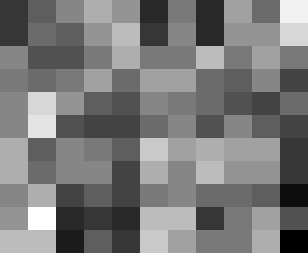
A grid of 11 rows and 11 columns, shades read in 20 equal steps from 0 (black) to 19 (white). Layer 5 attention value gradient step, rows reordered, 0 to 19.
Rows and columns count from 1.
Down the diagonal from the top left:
4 8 6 12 6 8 12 14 8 12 0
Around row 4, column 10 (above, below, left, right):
12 5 7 5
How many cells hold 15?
2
